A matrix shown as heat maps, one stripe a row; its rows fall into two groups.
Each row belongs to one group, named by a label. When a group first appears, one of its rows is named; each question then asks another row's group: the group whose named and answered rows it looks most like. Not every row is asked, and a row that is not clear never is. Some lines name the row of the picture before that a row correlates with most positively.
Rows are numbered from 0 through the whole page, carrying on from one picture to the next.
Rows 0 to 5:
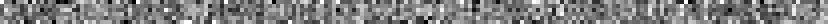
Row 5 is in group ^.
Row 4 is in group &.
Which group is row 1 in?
&
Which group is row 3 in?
&
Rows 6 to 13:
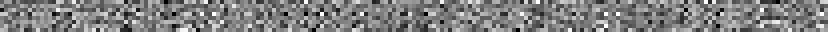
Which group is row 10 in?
&
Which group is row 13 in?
^
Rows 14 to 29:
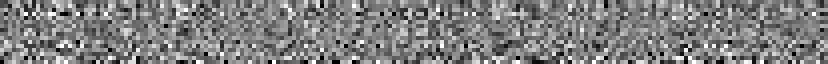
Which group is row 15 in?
^
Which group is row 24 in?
&
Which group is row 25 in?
&
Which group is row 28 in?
^
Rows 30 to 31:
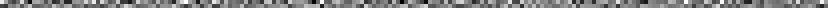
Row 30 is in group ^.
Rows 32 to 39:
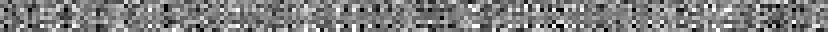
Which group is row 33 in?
&
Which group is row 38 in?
&
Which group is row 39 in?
^
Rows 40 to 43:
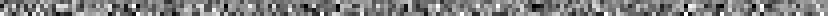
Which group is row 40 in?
&
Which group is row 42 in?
^
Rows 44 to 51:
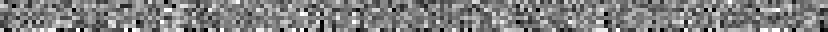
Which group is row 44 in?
&
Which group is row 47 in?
^
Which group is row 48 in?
&
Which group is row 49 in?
^
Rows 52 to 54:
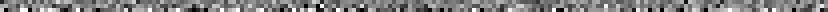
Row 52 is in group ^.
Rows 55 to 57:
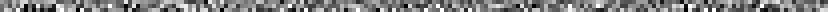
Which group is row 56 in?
^
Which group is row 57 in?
&
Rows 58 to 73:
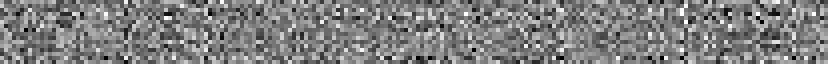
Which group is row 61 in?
&
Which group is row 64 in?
&
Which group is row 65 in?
^
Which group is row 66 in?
&
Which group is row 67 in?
&
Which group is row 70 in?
&
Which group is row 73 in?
^
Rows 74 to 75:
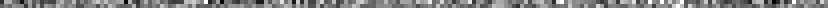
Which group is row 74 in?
&
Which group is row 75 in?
^
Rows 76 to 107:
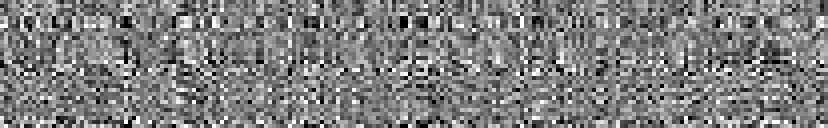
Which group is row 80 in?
^
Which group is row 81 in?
^
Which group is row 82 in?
^
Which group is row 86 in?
^
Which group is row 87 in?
^
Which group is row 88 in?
&
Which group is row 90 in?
^
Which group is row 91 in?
&
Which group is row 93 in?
&
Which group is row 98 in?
^
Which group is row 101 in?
^
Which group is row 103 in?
&
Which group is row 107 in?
^
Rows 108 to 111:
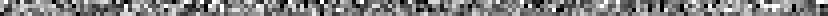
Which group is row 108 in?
^
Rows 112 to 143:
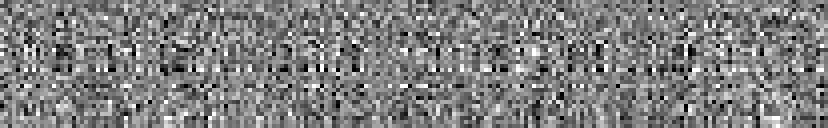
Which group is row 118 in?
&
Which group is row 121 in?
&
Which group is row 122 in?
^
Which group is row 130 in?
&
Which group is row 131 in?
^
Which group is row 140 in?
^
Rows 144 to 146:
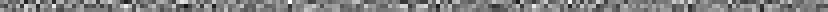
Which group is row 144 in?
^
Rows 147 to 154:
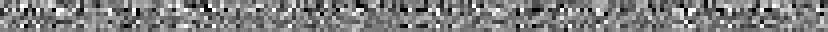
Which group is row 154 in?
^
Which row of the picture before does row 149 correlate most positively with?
144
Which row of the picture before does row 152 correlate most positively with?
146
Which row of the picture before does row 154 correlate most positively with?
144
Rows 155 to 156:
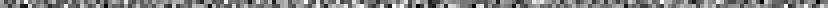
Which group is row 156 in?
&
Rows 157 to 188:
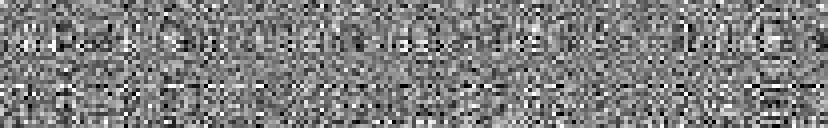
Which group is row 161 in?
&
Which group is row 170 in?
^
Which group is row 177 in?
&
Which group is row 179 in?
&
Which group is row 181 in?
^
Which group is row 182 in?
&
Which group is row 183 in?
&
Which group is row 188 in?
&
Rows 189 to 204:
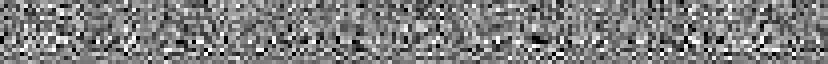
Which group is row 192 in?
&
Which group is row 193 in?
&
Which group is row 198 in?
^
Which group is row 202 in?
&
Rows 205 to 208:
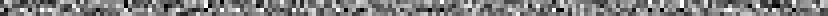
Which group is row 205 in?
&
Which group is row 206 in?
&
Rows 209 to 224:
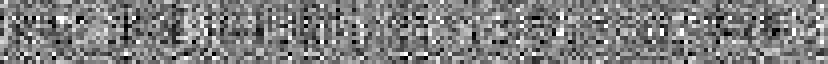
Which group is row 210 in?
^
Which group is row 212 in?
&
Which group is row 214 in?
&
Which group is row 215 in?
^
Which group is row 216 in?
&
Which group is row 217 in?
&
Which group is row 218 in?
^
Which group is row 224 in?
^
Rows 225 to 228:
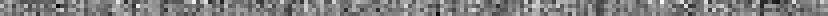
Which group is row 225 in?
&
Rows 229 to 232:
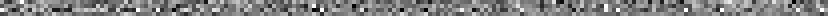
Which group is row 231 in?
^
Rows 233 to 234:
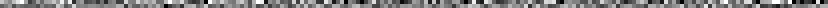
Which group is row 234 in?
&
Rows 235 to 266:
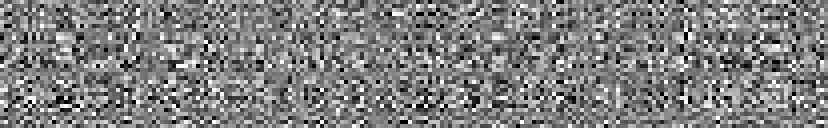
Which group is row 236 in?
&
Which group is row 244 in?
^
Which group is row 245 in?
&
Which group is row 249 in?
^
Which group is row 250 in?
&
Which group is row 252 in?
&
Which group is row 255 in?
&
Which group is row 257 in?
^
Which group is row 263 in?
^
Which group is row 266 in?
^
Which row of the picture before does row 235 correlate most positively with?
233
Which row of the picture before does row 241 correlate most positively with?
233
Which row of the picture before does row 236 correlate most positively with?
234
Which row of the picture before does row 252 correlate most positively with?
234
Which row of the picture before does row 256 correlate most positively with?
233
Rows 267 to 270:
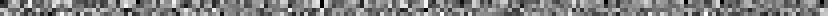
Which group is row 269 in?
^
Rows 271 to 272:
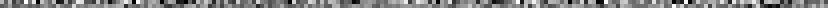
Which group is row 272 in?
&
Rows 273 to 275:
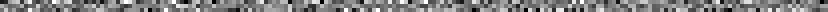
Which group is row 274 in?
^
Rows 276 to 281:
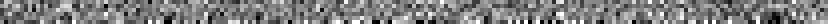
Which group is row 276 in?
&
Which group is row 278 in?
^
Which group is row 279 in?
&
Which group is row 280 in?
&
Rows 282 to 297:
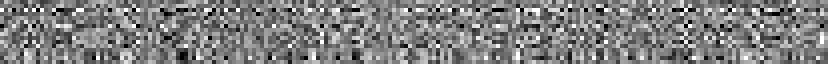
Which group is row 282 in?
&
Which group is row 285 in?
&
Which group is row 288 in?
^
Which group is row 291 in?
&
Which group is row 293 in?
^
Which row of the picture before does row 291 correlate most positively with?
281
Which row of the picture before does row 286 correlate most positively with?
281
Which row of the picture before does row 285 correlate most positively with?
280
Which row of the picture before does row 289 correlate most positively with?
276
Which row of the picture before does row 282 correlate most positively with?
276
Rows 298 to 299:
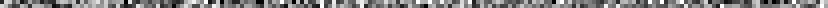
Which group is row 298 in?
&
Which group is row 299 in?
^
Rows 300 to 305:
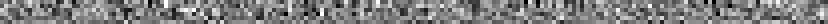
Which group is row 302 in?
^
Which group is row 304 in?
&
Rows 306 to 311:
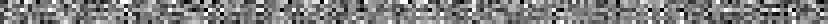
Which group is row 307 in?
&
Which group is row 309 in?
&
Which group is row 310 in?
^
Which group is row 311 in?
&
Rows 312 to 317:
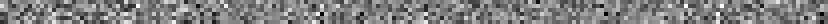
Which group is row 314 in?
^
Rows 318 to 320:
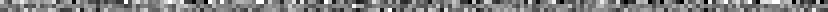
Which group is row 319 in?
^
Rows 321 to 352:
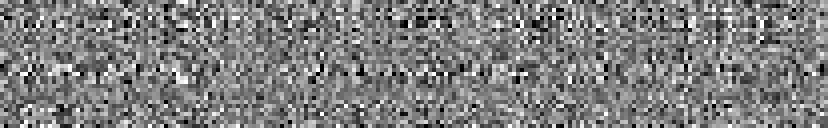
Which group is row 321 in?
^
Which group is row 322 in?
&
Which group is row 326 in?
^
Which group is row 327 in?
^
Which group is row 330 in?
^
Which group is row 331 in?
&
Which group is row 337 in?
^
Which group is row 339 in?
&
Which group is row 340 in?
^
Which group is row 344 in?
&
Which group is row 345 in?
&
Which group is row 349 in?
^
